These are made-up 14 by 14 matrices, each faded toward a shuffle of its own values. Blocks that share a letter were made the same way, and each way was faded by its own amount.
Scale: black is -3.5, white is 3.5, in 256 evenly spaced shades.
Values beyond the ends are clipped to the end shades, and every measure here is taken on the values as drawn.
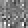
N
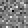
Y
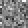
Y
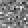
Y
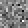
Y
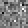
Y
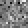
Y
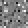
N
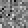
Y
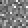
Y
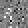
N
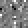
N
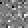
N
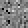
N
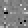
N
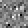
N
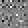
N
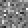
Y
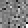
N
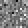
Y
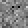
Y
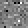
N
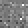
N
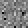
N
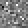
Y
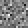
Y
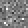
Y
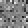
N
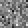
Y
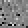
N
